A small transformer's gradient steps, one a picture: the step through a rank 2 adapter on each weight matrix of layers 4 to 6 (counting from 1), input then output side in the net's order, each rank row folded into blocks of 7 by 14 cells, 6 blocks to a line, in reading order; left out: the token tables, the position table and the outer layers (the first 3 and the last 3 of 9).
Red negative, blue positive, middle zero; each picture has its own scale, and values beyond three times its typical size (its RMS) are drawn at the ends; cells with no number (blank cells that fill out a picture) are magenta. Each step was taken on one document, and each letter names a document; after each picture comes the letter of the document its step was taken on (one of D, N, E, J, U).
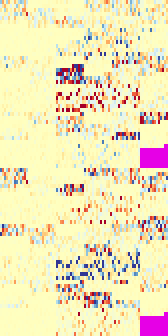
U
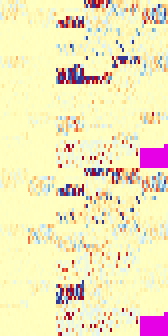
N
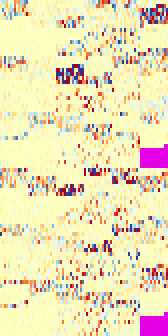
U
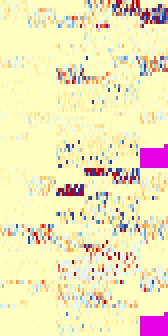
N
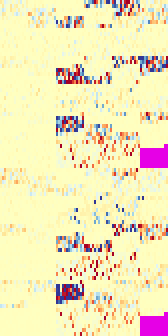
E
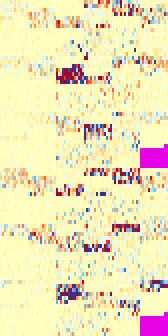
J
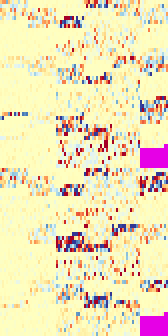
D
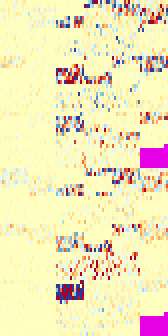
E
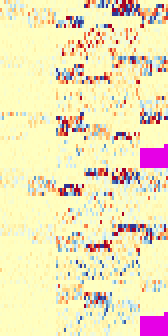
D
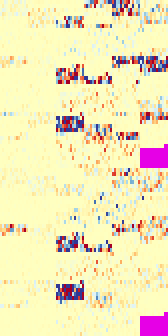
E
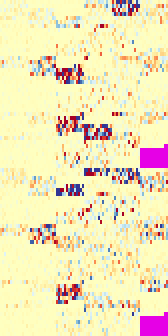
J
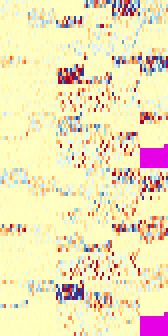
E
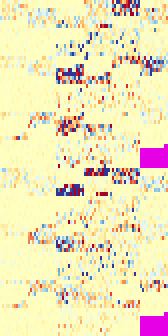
J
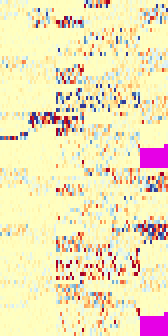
U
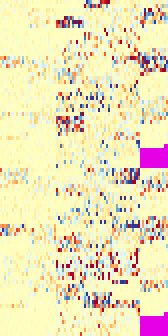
U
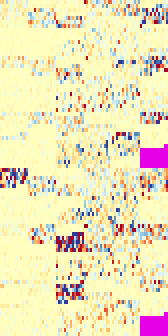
D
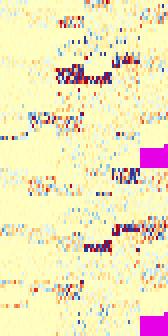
U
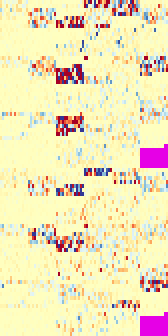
J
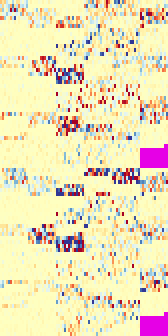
J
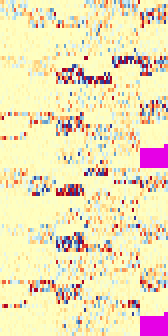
J
